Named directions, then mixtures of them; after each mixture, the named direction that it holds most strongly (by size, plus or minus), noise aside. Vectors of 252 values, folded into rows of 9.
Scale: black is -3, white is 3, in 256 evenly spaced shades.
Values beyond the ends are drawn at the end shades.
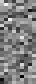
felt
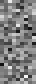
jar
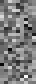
jar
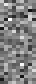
felt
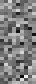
jar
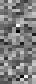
jar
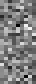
jar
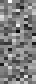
jar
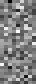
jar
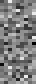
jar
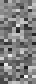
jar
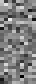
felt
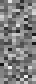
jar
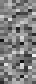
felt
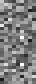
felt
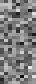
felt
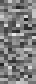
jar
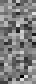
jar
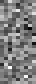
jar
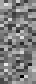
felt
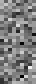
felt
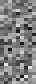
jar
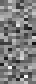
jar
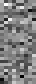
felt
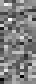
felt
